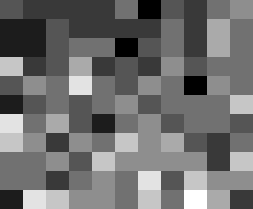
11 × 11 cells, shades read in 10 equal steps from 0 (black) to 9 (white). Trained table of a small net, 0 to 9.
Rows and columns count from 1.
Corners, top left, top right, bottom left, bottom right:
3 5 1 2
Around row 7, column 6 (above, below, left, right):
5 7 1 5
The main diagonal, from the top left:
3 1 3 6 4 5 5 6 5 5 2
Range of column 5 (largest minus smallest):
6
